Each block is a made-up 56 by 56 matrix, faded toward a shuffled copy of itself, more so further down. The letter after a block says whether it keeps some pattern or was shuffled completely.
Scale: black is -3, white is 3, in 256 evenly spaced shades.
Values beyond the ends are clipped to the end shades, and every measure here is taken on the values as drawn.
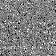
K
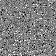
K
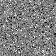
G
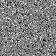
G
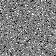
G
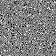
K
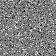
G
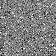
G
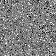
K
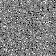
K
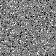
K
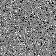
K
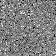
G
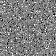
K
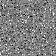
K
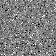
G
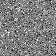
K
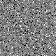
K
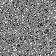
G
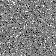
G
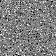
K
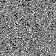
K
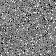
G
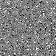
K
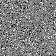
G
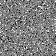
G
